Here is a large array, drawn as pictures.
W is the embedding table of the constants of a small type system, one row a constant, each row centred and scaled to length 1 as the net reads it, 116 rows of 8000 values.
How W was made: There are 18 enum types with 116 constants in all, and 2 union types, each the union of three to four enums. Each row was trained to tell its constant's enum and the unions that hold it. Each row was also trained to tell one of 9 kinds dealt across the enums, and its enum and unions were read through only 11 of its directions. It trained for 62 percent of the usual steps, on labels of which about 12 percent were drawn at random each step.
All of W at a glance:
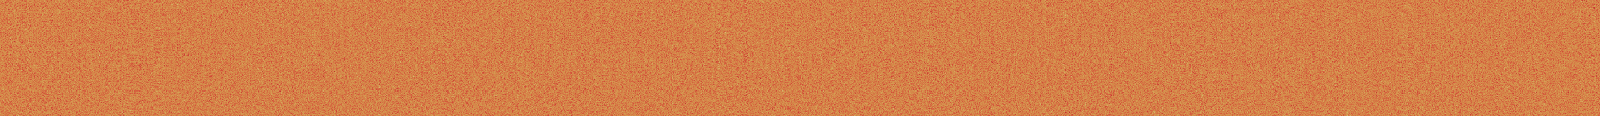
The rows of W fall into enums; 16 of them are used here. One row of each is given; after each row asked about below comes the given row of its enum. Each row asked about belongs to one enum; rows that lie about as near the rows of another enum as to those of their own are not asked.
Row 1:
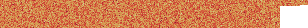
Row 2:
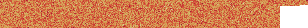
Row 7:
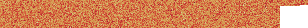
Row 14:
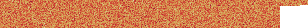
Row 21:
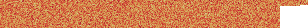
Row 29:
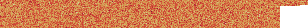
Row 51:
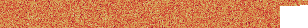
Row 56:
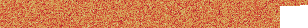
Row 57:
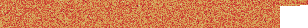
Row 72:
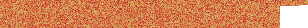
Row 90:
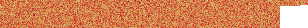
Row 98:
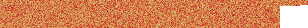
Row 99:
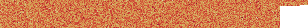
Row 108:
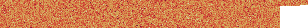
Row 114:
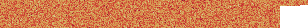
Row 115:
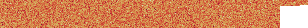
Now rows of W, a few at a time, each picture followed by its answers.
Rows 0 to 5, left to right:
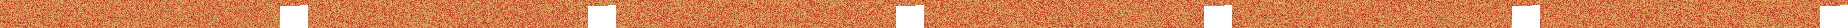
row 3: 90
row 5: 21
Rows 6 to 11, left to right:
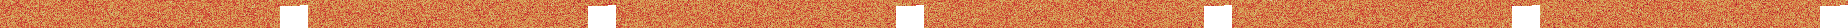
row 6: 108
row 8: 7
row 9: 29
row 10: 1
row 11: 2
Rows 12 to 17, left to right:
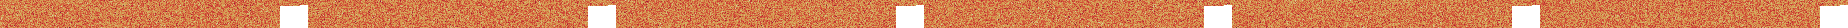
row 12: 1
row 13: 29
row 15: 72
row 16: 99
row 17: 108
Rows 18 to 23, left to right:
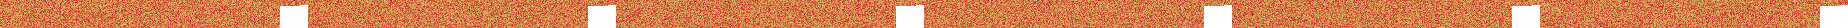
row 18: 72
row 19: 90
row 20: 98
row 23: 2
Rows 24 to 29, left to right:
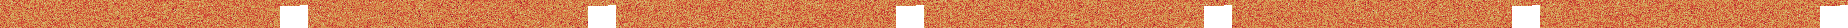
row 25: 108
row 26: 114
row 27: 99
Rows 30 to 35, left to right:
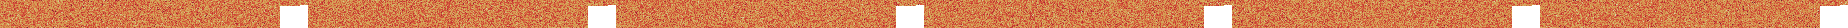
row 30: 114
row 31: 7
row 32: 57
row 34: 57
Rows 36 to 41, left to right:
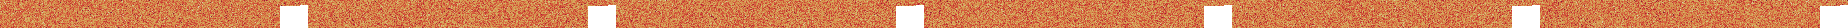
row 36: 90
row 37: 114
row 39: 21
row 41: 115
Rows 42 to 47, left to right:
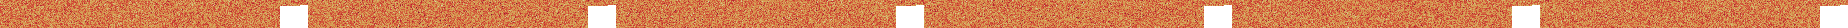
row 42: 21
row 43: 7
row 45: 2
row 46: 108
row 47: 2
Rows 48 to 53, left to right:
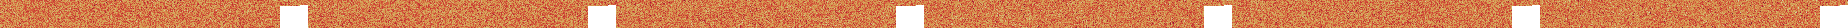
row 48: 57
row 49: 98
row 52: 114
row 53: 115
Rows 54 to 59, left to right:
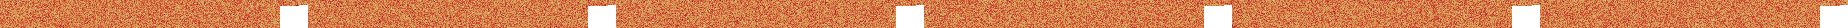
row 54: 56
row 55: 90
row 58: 108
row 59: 7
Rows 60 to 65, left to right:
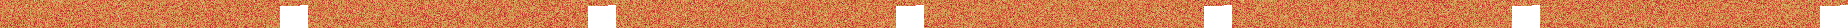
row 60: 1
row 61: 114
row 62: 99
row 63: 29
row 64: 1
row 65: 14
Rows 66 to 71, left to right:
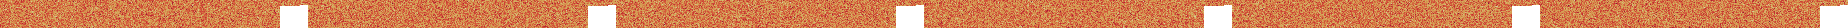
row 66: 108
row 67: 7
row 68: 99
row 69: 51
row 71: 1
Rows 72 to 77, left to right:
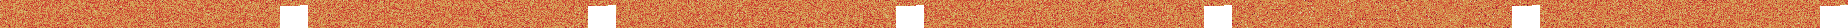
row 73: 72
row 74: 51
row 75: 21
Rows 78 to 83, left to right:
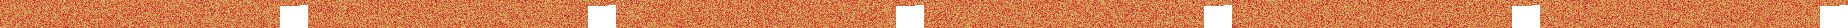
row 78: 72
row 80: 56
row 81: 2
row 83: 2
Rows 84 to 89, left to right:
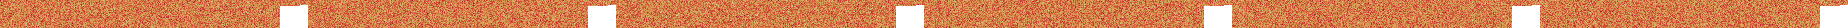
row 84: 72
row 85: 14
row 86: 98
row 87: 114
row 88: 1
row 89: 99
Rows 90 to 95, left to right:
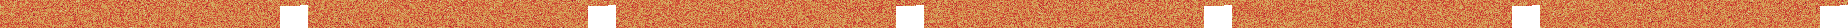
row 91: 90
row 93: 108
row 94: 115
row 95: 56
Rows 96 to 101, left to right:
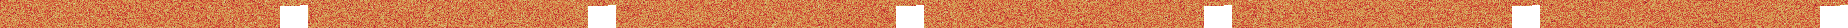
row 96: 57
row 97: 56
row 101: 14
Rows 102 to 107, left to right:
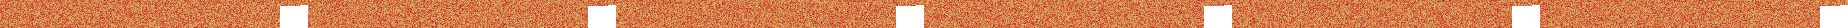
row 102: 21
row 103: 90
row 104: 2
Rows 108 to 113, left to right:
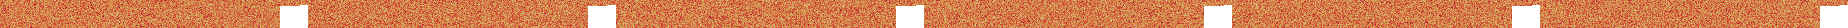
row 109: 14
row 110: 21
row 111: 7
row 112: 7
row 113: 29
